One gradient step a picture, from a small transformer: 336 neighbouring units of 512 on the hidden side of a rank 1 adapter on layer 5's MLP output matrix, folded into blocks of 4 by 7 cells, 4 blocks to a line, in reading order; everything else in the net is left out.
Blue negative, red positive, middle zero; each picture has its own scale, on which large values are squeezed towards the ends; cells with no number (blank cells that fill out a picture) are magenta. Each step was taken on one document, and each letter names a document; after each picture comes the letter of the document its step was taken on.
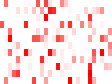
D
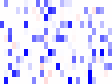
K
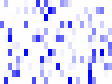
K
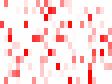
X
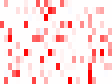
D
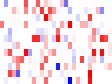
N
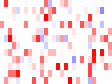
N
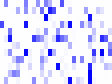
X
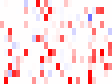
K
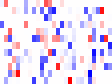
X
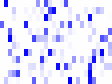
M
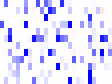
X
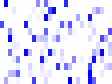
M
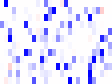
M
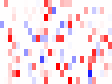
M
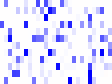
D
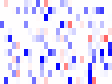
D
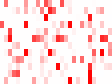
N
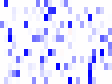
M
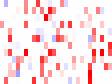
N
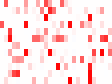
N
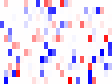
K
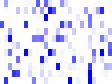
D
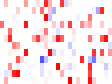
K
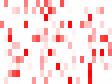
N
